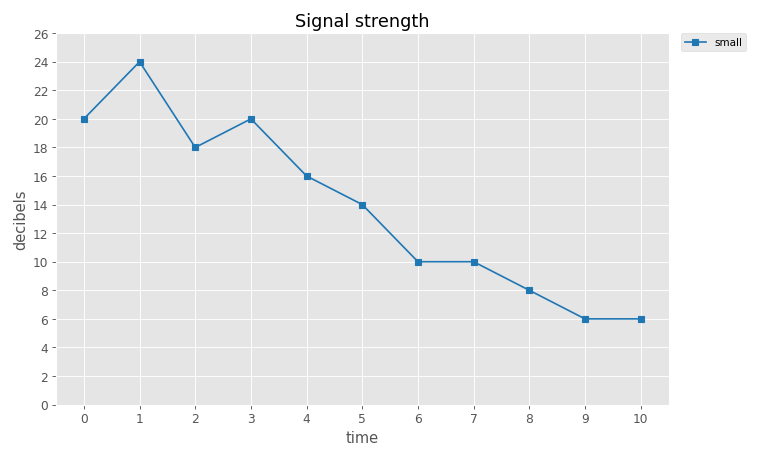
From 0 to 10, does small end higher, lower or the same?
lower
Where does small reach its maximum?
1
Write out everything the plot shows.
Title: Signal strength
x-axis: time, ticks 0 1 2 3 4 5 6 7 8 9 10
y-axis: decibels, ticks 0 2 4 6 8 10 12 14 16 18 20 22 24 26
Legend: small
Values:
small: 20 24 18 20 16 14 10 10 8 6 6
